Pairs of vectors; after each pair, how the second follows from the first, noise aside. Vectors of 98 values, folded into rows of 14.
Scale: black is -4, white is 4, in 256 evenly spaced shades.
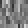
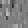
partly zeroed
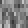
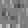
partly zeroed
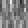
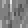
partly zeroed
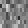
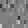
partly zeroed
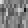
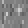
partly zeroed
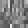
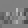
partly zeroed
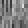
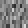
shuffled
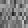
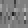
partly zeroed
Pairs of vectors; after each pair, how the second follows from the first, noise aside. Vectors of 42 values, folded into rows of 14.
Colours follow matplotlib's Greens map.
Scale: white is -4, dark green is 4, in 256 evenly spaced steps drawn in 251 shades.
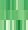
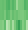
shrunk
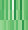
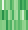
shuffled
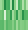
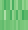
shrunk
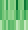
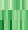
reversed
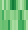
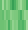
shrunk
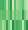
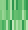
negated
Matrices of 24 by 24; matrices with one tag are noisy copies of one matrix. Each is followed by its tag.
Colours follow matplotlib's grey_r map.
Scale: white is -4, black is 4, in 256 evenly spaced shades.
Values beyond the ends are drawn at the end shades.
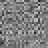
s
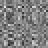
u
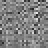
s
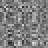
u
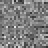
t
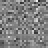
s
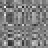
u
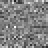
t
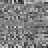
t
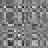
u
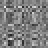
u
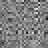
s
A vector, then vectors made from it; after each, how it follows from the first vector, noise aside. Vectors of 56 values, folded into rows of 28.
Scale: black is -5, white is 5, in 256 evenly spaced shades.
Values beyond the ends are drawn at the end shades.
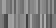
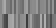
copied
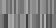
copied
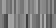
copied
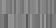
shrunk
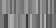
copied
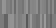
shrunk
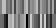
scaled up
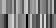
scaled up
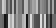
scaled up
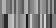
scaled up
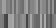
copied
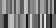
scaled up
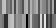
scaled up
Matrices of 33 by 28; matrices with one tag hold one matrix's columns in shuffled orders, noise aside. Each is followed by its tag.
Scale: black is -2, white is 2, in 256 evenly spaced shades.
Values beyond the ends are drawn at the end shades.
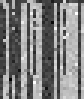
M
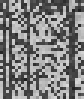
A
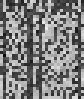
A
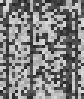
A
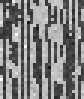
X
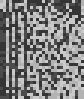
A
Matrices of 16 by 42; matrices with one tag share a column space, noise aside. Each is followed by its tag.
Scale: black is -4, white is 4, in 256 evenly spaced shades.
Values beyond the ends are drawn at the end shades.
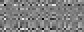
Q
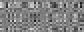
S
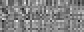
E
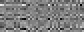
Q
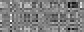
S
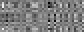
S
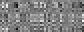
S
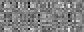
S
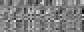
E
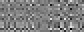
Q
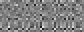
Q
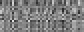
E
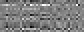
Q
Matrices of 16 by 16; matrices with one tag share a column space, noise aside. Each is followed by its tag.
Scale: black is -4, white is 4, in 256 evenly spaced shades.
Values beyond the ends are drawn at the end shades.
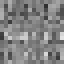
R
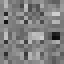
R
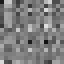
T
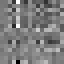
T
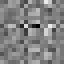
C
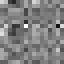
C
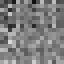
T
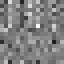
T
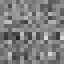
R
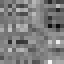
T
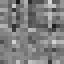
T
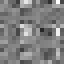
C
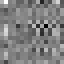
C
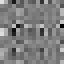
C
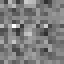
C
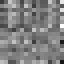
T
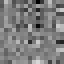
T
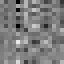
T
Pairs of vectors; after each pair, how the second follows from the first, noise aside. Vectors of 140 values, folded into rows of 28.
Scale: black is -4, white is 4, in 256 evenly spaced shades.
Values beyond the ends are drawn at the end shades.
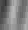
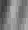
copied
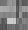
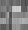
reversed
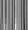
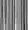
copied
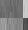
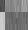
reversed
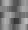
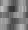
reversed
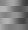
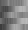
reversed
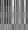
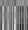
reversed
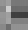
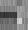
reversed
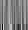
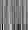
copied
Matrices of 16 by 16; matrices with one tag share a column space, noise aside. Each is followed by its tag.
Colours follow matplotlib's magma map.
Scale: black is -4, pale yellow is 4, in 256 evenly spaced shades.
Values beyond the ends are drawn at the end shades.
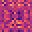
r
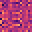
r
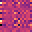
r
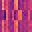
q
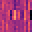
q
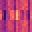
q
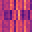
q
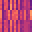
q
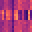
q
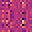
r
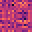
r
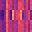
q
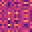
r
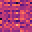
r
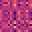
r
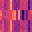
q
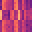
q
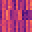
q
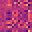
r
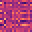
r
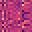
r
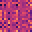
r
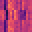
q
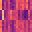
q
